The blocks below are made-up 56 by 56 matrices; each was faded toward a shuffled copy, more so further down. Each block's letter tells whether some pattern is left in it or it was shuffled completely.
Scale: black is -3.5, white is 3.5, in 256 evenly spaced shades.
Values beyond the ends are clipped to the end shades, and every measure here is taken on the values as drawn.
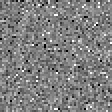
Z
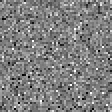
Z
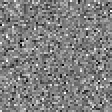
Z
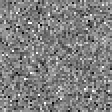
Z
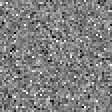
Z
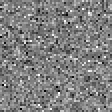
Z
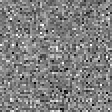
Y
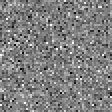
Z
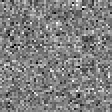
Y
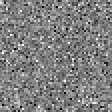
Z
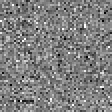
Y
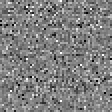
Y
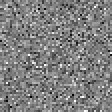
Y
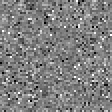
Y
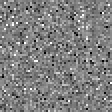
Z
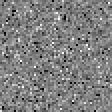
Z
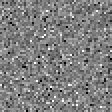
Z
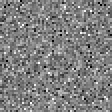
Z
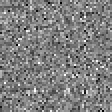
Y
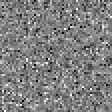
Z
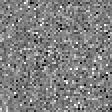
Y
